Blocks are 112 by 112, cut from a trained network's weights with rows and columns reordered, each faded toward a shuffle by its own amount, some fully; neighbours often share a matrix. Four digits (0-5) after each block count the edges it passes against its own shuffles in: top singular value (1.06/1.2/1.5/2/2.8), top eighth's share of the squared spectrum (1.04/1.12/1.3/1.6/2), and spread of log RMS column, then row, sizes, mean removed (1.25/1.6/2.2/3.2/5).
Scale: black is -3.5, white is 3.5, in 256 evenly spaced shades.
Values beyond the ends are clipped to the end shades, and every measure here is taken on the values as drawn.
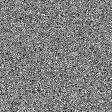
1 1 0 0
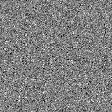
3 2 0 1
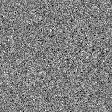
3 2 0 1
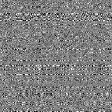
4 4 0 4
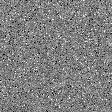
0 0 0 0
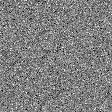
0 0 0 0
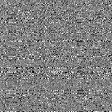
4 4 0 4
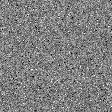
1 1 0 0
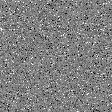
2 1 0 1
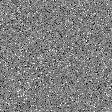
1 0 0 0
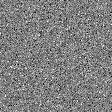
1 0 0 0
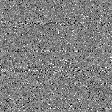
4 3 0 2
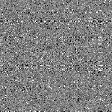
4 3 1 3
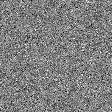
2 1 0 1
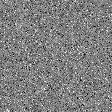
2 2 0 0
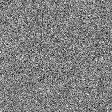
3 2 0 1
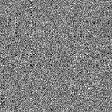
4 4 2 2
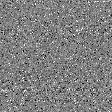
3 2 0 2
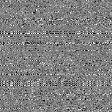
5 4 0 4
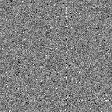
3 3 1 1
